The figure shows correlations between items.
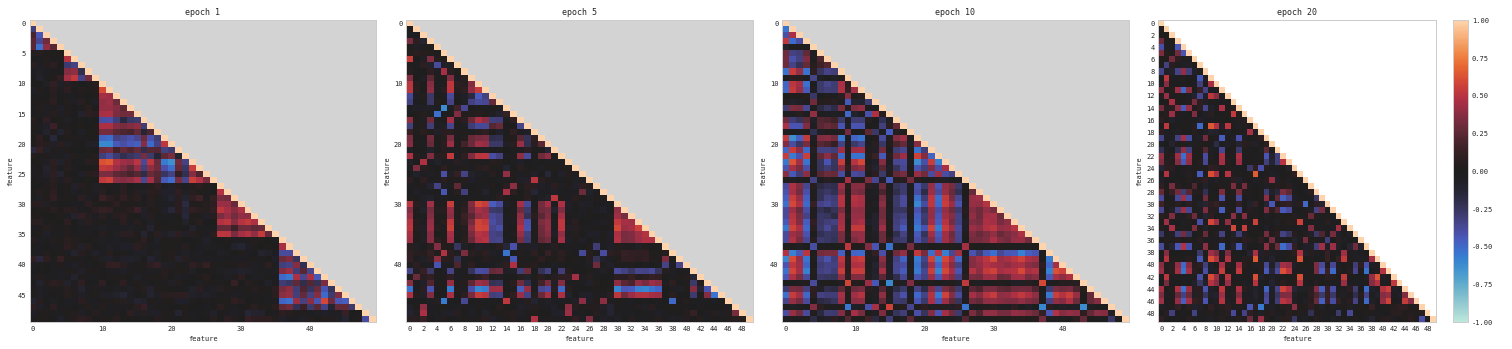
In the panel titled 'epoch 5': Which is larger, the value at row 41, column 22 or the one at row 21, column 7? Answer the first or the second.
the second
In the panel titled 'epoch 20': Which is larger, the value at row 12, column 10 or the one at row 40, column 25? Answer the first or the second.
the first
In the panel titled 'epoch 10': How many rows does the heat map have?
50
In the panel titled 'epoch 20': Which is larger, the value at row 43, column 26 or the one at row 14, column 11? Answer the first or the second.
the second
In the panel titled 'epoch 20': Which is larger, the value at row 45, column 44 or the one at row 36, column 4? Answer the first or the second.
the first
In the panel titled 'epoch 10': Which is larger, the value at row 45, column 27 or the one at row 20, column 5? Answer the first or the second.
the first
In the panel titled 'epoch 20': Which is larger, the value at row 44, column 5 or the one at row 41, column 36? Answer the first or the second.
the first
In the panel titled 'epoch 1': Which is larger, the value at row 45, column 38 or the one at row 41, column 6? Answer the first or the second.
the second
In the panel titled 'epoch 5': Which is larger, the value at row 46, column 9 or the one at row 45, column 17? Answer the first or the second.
the first
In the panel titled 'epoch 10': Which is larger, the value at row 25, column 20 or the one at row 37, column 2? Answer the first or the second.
the first
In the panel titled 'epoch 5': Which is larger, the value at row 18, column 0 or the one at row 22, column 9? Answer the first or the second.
the second
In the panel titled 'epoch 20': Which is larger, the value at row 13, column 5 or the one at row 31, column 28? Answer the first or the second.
the first
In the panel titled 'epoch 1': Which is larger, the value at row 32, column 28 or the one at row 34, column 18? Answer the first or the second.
the first
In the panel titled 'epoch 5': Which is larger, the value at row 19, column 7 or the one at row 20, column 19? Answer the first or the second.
the second
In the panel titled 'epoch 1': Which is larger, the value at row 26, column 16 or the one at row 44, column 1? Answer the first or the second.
the second
